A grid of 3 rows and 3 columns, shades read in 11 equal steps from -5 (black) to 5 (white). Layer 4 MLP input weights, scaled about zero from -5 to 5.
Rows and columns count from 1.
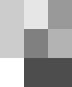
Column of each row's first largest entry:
2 1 1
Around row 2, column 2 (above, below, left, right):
4 -2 3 2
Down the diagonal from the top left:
3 0 -2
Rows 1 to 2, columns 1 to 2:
3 4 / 3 0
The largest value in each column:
5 4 2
